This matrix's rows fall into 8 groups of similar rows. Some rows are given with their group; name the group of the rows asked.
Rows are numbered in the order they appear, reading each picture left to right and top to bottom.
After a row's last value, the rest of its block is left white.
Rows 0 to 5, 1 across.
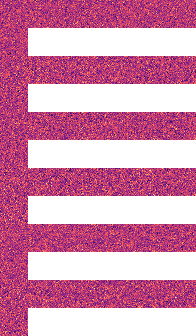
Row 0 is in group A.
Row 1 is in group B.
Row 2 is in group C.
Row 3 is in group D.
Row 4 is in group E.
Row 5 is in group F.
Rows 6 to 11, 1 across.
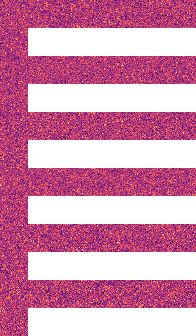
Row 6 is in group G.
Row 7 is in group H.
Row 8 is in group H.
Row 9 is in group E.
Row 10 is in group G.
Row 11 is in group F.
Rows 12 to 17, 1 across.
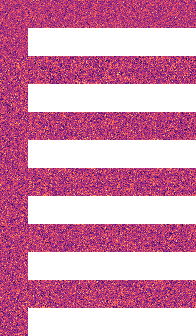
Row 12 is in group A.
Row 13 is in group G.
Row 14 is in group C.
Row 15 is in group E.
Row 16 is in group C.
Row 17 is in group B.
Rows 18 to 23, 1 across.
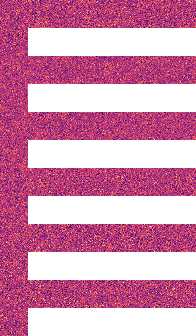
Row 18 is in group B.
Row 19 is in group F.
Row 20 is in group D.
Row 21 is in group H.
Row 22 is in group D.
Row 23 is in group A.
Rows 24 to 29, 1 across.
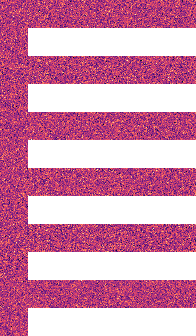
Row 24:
C
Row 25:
C
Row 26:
H
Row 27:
B
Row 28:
B
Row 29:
G
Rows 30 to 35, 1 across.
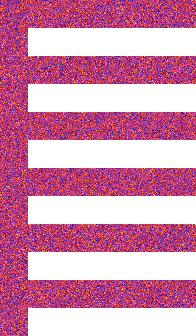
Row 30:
H
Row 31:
D
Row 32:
C
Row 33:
D
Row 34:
B
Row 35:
H
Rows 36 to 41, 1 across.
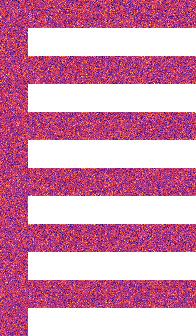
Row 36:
E
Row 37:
D
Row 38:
B
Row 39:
F
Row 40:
D
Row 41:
E
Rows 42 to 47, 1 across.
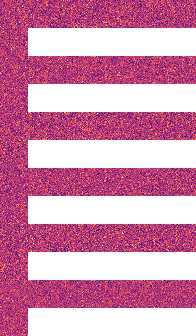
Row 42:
G
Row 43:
E
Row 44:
B
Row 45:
H
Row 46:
H
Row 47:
D
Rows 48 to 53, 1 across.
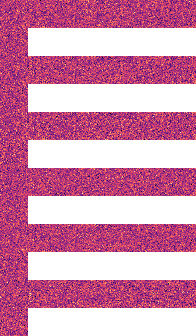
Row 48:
B
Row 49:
B
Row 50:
B
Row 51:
H
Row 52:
B
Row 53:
E
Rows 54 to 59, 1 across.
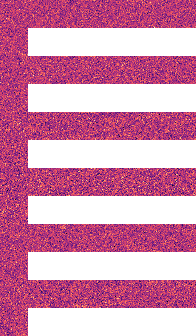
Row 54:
D
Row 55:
H
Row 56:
F
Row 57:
H
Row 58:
C
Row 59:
G
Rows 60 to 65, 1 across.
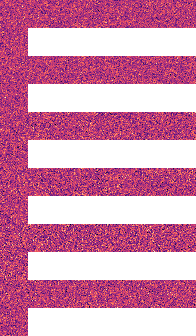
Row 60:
G
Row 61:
C
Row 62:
B
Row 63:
G
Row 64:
D
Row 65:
A
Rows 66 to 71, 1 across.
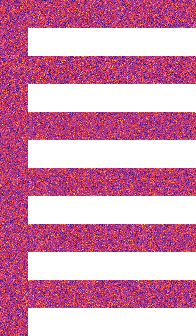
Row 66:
H
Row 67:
C
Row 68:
B
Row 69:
E
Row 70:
D
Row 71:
B
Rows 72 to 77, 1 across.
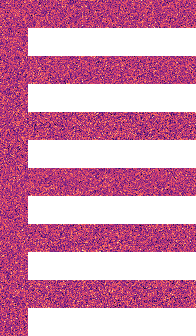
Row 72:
D
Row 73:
H
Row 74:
B
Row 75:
F
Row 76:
G
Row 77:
C
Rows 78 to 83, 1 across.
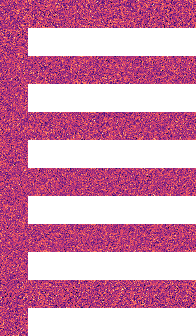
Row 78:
B
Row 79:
G
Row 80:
F
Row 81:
D
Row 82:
E
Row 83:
H
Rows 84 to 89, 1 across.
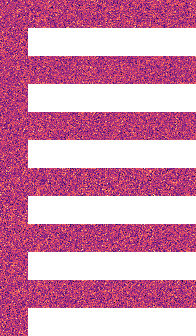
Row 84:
E
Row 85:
B
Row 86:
H
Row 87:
D
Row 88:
D
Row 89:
C
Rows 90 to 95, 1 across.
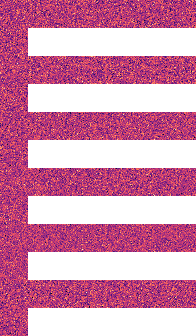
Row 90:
B
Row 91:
E
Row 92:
A
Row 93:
D
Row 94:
D
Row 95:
A
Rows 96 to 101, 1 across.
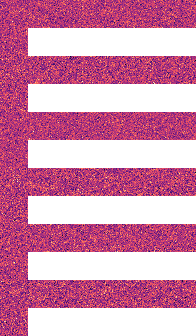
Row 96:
C
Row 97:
D
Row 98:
H
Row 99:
F
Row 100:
A
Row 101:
C
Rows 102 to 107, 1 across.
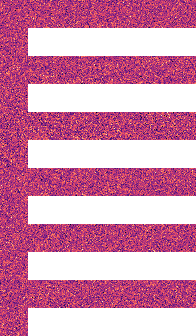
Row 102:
A
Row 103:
F
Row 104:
G
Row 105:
G
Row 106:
D
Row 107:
H
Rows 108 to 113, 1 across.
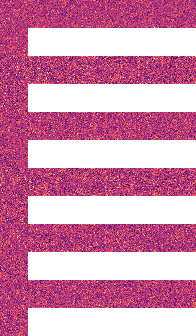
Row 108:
D
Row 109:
B
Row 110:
A
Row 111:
E
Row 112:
F
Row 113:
B
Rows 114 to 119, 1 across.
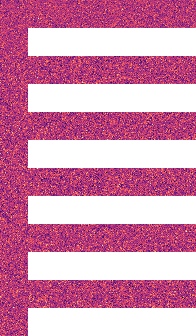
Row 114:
H
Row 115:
G
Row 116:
D
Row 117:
G
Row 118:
F
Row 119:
E
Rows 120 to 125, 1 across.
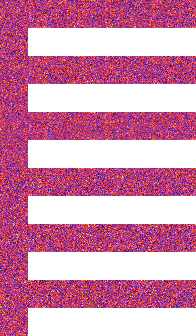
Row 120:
E
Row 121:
C
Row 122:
E
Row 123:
H
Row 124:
B
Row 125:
D
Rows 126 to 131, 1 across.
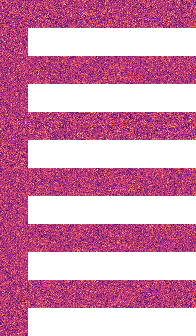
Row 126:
C
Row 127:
G
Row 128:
E
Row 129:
B
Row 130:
G
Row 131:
B
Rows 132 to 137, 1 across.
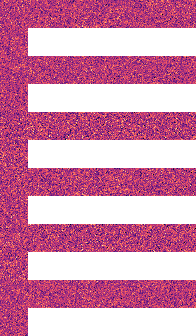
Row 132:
G
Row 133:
C
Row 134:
H
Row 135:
G
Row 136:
D
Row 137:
B
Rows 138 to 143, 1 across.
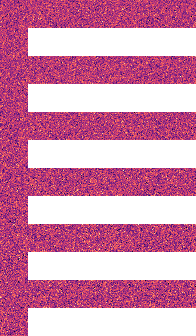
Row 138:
H
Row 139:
B
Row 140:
H
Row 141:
A
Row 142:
B
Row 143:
E
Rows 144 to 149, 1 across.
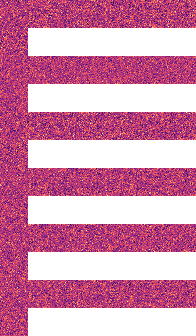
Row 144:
E
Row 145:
A
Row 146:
B
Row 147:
E
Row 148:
D
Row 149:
E
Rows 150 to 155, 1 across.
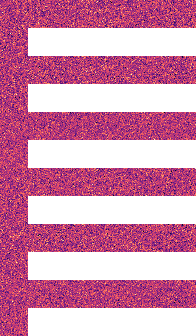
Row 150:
B
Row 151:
C
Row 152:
D
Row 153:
B
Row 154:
C
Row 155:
C
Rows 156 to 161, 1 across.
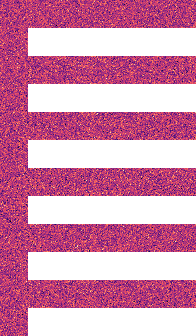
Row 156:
H
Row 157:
E
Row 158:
B
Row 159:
A
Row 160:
A
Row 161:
B
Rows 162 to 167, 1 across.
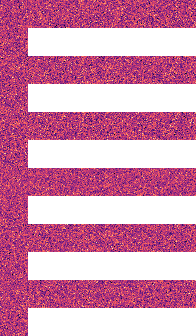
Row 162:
H
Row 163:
C
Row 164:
C
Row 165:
F
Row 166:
C
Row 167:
B
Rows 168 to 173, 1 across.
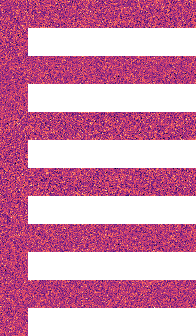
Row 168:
B
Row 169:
C
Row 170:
F
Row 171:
G
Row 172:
C
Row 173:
D
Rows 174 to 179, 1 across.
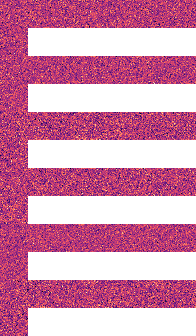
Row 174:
A
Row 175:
D
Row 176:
G
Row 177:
D
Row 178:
H
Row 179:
B
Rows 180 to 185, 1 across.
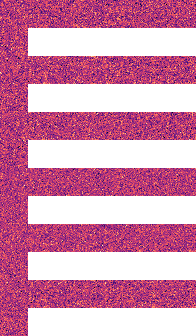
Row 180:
G
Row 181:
E
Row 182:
B
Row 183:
H
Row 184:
F
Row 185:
E
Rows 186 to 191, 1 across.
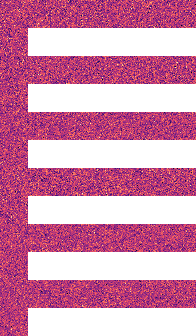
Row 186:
D
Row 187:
H
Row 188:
B
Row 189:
G
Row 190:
F
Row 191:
G
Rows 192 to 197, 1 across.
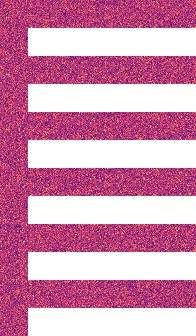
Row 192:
F
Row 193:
D
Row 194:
F
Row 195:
F
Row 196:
H
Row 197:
B
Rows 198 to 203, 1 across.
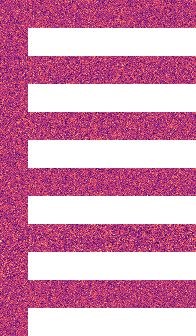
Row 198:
B
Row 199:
H
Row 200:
A
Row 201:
A
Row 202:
E
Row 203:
A
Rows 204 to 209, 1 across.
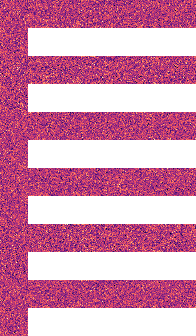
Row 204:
F
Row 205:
F
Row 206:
D
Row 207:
G
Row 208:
C
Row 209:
F
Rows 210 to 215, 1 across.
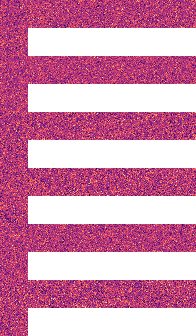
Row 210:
H
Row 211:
H
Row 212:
B
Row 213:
A
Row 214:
C
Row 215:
G
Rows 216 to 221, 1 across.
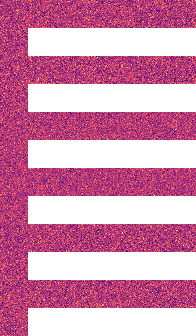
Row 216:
B
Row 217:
B
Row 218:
A
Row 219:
D
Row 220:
H
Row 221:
A
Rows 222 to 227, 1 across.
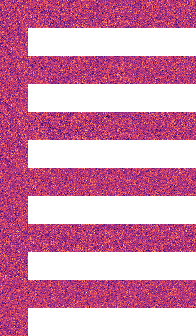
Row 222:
G
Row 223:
G
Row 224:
G
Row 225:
A
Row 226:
F
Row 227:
A
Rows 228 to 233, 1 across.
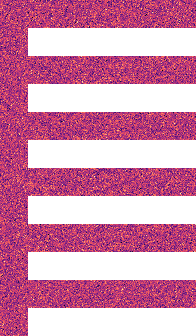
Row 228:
A
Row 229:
G
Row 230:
G
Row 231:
F
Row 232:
B
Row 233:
H
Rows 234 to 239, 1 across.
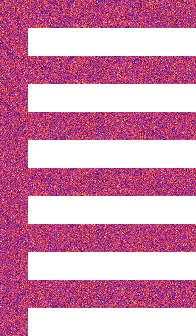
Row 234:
G
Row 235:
G
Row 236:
H
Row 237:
G
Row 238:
H
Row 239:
H
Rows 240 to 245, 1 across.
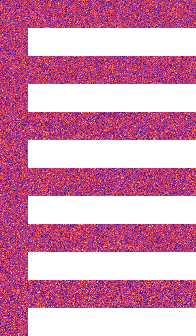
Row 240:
A
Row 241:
C
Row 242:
F
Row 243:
H
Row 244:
G
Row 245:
B
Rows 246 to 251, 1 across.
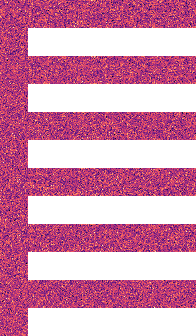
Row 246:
E
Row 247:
E
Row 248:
C
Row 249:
F
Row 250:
F
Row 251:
D
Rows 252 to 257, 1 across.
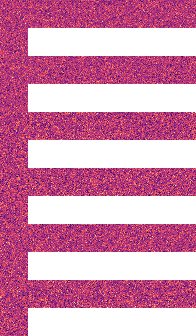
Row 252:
F
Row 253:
C
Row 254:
B
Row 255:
A
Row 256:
D
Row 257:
E
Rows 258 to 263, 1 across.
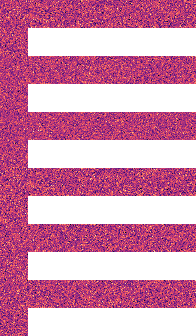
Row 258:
F
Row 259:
B
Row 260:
H
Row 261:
F
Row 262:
D
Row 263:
B
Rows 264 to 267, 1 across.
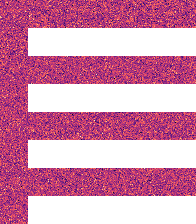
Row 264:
E
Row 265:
C
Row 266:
F
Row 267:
D
